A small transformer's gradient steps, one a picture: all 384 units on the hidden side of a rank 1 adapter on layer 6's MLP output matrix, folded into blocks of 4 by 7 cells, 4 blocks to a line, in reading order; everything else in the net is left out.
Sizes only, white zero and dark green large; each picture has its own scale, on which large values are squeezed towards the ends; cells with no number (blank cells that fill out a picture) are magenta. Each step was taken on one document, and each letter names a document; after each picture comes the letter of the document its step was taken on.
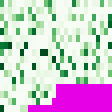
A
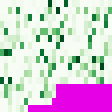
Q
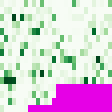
A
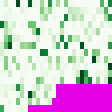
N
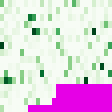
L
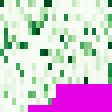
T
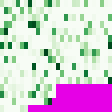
T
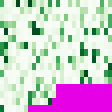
N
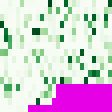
Q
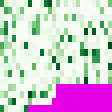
T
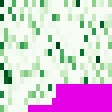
A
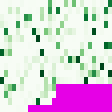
Q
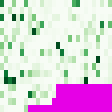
A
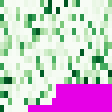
L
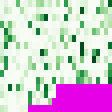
N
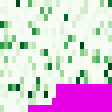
N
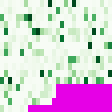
L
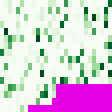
Q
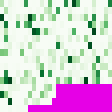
L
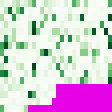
T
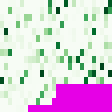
Q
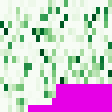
Q
